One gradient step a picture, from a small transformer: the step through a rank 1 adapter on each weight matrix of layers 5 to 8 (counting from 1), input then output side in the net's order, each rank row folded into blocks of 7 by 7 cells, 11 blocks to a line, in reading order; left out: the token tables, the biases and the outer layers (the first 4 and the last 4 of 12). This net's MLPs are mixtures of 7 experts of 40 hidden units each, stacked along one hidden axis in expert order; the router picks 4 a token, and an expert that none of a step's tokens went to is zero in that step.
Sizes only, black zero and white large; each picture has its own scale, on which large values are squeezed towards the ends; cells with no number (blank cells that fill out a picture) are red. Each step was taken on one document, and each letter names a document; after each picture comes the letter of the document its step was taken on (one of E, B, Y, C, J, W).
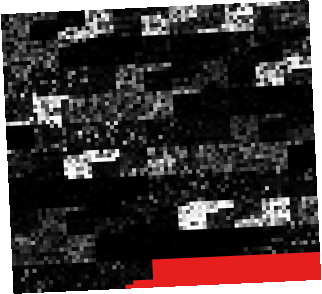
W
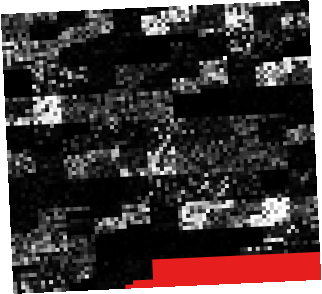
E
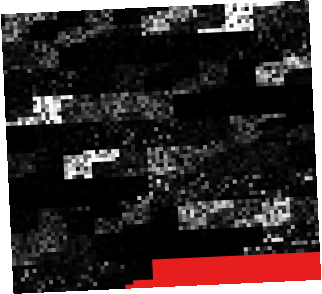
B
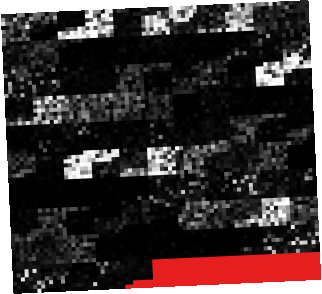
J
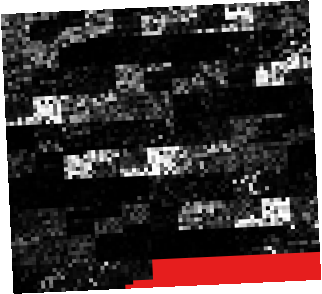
J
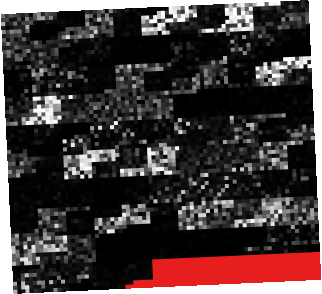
E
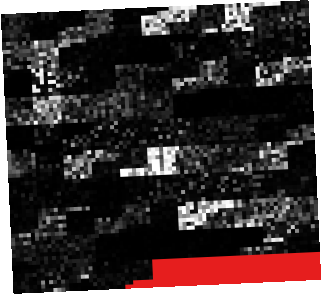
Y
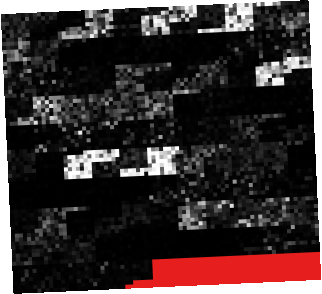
J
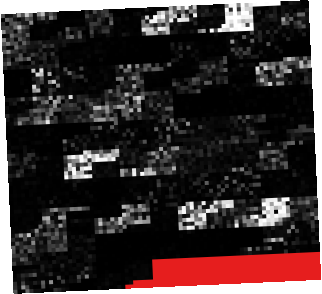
E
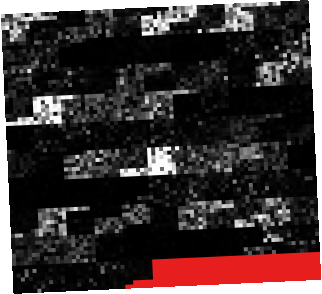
J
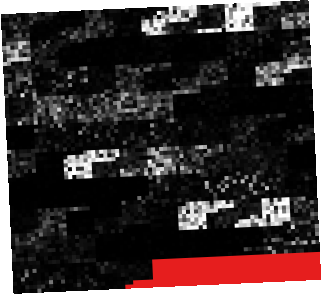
W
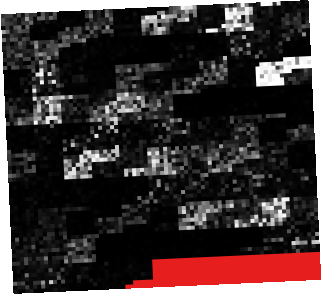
Y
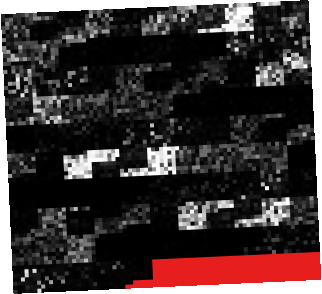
W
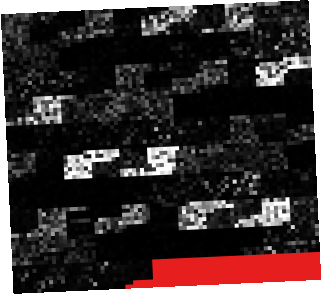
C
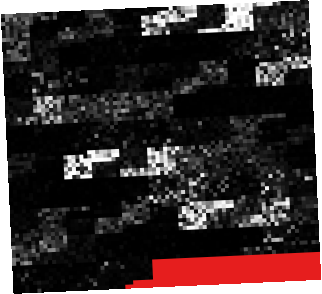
B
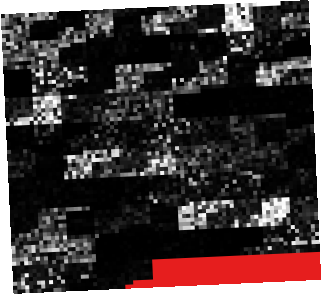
Y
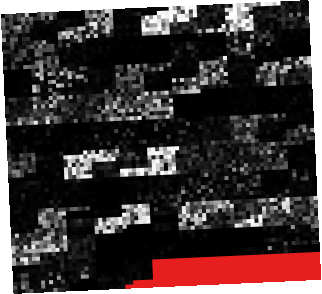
E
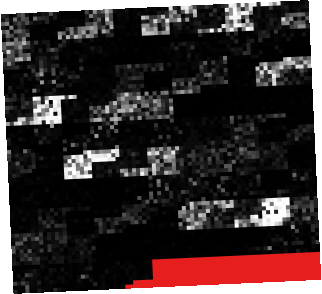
Y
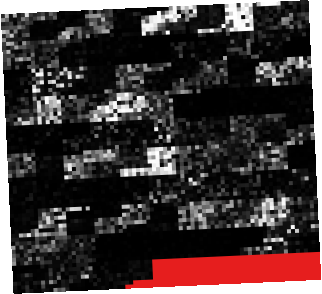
E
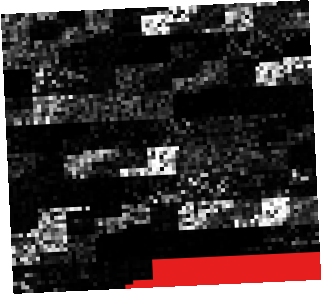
E
